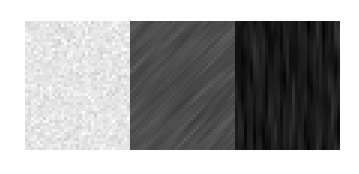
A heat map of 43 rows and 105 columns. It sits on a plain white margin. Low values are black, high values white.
The table splits into one row of 3 panels. Panel 1,1: very high, fine-grained, faint in contrast. Panel 1,2: low, slanting up to the right, faint in contrast. Panel 1,3: very low, streaked downward, faint in contrast.
